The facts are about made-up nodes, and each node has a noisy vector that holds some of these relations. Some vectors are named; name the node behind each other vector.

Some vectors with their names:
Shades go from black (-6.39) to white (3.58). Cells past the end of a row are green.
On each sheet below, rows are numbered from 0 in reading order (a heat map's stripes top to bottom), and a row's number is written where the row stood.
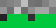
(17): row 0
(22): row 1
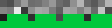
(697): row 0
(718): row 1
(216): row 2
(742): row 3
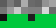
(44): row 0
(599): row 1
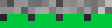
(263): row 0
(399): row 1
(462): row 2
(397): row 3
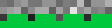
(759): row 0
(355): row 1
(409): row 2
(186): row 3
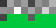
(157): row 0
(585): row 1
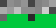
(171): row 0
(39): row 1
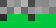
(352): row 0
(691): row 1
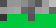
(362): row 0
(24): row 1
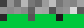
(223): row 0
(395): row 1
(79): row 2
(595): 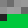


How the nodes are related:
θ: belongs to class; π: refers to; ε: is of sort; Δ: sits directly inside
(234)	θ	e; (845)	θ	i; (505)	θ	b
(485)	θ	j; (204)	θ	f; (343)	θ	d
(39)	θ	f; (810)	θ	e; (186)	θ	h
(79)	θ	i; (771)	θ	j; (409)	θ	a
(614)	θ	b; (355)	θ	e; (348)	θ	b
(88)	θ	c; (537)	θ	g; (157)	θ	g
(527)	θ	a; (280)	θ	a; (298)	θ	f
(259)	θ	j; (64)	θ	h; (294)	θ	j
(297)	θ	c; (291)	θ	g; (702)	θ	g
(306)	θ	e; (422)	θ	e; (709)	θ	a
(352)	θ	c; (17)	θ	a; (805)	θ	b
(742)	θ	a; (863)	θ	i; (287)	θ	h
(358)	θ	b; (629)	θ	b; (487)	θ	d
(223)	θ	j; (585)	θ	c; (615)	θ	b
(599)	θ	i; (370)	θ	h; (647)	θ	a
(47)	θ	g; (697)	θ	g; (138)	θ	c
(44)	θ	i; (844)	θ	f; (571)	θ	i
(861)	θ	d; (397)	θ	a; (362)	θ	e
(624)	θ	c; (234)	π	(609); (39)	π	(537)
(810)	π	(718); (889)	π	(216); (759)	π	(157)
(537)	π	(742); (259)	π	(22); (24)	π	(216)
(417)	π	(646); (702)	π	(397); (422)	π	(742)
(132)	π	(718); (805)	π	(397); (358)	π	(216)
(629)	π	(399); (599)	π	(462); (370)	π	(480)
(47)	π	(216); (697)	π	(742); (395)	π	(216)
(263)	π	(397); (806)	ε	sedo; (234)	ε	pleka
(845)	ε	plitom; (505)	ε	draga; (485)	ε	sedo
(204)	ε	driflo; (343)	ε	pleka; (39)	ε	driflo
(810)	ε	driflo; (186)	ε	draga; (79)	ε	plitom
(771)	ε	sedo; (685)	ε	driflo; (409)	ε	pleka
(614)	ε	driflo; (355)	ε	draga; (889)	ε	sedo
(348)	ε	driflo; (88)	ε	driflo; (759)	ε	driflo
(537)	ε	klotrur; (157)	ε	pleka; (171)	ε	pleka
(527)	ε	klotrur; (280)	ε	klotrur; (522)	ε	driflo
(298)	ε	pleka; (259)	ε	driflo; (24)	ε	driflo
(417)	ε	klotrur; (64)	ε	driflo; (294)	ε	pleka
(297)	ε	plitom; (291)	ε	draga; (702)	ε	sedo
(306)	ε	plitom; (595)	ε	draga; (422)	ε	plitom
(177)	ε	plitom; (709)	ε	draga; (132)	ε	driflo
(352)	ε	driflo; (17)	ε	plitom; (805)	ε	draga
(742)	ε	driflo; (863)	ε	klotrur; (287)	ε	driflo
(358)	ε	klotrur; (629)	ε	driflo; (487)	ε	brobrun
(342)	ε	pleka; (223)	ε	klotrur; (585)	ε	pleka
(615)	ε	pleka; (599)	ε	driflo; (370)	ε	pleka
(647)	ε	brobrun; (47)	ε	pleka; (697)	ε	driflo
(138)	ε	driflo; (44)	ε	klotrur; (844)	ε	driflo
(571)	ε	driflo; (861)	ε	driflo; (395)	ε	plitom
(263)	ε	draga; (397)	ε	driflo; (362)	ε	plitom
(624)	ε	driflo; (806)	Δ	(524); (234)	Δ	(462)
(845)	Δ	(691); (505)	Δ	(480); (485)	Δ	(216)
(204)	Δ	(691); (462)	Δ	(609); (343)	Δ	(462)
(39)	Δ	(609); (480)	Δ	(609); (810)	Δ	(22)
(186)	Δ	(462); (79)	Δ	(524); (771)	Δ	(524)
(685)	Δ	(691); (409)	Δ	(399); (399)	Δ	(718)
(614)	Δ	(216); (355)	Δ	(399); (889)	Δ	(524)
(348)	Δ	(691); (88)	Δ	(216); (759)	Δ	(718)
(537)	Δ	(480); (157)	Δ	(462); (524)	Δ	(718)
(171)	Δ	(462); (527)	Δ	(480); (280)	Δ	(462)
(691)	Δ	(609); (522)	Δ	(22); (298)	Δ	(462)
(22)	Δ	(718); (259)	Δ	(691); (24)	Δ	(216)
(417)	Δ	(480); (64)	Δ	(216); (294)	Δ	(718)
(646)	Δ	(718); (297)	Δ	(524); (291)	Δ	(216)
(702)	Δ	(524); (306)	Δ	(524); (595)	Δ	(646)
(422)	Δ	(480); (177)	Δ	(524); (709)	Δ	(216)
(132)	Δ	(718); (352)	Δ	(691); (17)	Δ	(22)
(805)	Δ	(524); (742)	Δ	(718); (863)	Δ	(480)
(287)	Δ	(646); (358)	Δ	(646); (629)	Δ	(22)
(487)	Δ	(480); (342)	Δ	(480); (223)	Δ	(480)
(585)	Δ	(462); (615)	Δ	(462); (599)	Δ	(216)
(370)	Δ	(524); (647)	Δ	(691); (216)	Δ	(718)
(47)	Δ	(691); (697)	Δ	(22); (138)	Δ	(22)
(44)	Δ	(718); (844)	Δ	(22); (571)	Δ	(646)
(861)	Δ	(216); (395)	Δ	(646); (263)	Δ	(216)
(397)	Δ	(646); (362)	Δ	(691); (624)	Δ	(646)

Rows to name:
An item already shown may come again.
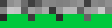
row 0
(348)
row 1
(422)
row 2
(306)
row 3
(234)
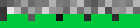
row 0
(358)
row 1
(294)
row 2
(709)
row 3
(742)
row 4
(771)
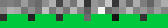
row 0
(524)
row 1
(88)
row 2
(647)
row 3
(47)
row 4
(863)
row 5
(64)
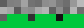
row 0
(487)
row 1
(810)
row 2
(709)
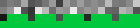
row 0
(702)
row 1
(358)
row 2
(298)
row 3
(297)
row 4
(889)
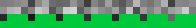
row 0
(306)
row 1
(505)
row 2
(629)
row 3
(417)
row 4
(742)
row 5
(287)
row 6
(234)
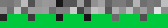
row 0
(397)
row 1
(685)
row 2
(537)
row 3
(505)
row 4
(370)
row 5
(409)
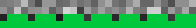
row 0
(17)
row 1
(263)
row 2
(805)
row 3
(64)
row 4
(485)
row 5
(629)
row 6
(259)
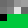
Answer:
(291)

